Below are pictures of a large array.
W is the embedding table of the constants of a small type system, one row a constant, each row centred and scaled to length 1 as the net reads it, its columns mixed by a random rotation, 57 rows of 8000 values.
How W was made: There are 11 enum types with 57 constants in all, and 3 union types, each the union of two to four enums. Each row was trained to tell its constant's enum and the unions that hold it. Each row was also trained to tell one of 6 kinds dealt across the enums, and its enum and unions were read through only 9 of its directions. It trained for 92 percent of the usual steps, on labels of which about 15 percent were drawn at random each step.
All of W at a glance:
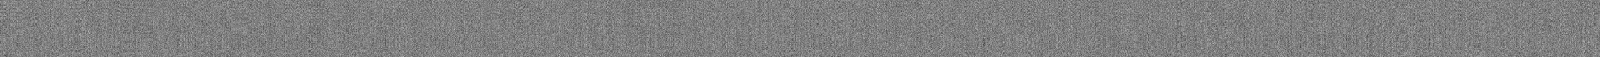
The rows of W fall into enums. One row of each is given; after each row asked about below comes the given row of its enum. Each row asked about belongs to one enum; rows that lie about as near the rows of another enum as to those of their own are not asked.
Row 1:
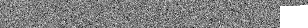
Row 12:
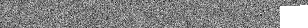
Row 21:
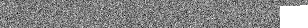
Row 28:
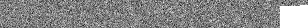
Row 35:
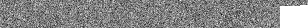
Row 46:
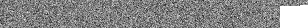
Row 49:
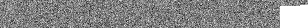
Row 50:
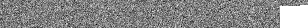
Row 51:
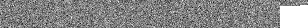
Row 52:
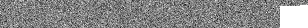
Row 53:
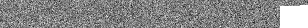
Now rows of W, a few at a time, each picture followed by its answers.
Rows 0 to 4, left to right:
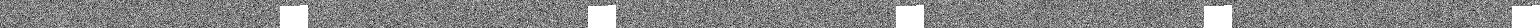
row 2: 49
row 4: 51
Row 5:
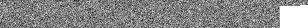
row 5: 12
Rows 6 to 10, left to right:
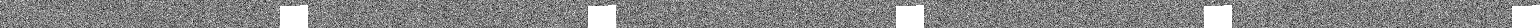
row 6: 52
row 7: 52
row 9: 12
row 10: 1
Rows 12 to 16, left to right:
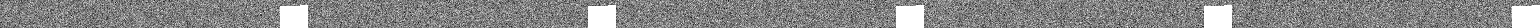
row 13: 35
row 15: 1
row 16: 12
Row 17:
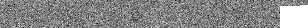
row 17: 53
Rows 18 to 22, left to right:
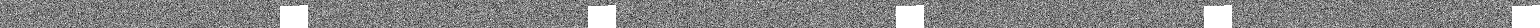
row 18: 53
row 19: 35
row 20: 21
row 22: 51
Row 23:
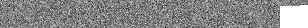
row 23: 53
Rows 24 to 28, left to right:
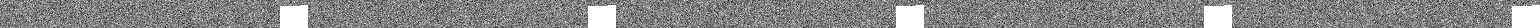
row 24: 53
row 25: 12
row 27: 51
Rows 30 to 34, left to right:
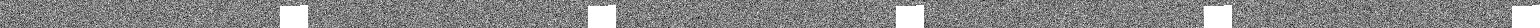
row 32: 51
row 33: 12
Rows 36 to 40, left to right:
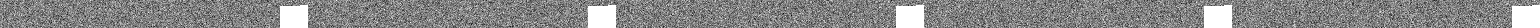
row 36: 35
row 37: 12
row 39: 35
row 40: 35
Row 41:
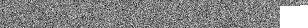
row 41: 51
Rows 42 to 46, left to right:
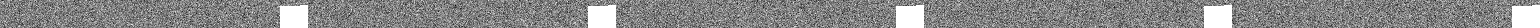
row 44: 35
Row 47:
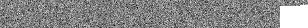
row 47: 49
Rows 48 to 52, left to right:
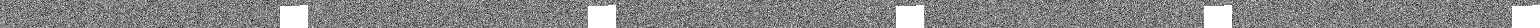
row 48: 53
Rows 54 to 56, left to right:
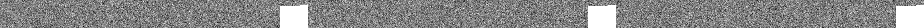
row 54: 49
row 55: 53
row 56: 51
